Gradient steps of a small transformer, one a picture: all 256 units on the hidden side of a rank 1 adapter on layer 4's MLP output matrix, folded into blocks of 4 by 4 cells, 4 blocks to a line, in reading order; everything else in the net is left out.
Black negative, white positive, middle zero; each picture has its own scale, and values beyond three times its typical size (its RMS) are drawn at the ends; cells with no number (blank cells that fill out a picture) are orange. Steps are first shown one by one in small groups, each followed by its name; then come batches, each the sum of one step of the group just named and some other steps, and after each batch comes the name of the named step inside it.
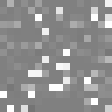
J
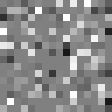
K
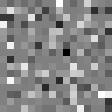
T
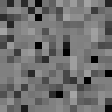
K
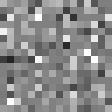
K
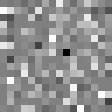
T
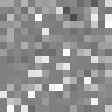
J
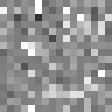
K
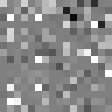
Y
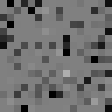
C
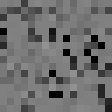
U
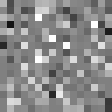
Y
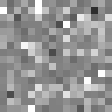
Y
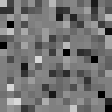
Y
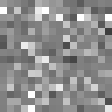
Y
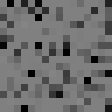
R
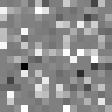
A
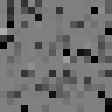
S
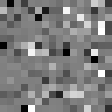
R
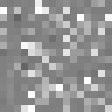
A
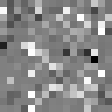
S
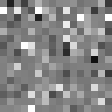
R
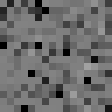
R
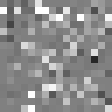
S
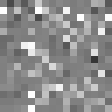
R
